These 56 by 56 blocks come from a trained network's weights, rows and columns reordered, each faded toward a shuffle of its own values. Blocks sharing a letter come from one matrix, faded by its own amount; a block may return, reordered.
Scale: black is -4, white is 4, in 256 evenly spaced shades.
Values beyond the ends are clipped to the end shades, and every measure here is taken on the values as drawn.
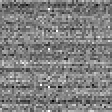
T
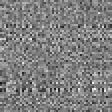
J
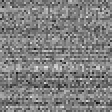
T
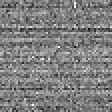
T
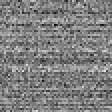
T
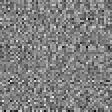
J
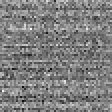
T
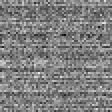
T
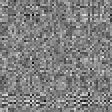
J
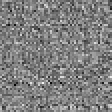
J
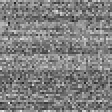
T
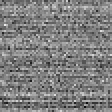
T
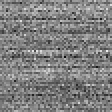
T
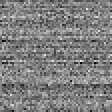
T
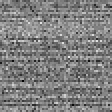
T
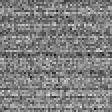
T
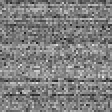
T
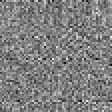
J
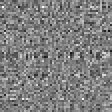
J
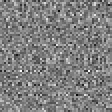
J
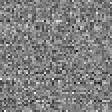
J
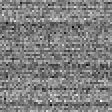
T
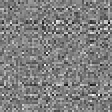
J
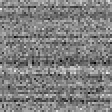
T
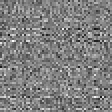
J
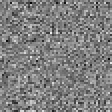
J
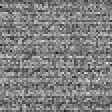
T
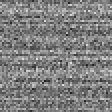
T
